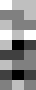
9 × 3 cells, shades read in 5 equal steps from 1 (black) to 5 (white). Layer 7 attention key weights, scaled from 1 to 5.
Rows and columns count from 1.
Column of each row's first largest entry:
1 3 1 1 1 3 1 1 2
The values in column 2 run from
1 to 4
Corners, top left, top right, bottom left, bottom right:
5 4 3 3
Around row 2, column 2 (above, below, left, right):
4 3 3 4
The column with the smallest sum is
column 2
